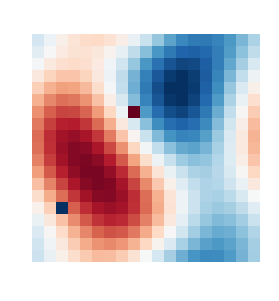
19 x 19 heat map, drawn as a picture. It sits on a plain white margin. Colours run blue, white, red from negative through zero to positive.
Lone odd cells: 2, 1 higher and 1 lower than their neighbours. Stripes: none. Ninth with the highest average: middle left.
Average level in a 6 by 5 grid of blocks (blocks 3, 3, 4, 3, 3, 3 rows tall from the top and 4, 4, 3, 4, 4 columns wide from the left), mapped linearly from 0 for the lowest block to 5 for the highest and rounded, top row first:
33101 / 43102 / 54212 / 45422 / 35422 / 34321
